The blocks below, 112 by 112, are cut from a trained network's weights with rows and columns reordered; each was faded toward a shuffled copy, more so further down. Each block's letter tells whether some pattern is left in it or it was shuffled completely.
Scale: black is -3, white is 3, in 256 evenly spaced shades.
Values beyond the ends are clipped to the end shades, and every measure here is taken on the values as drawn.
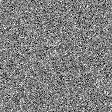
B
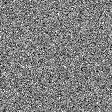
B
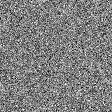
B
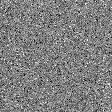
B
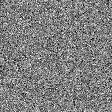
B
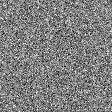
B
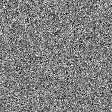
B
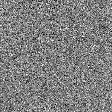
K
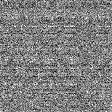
K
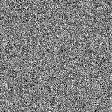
K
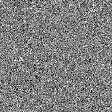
K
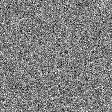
B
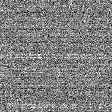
K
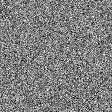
K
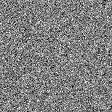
B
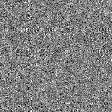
K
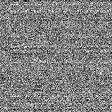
K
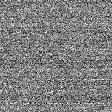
K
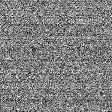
K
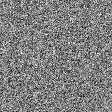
K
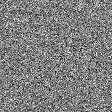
B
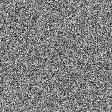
B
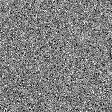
B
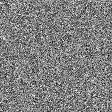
B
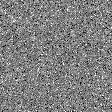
B
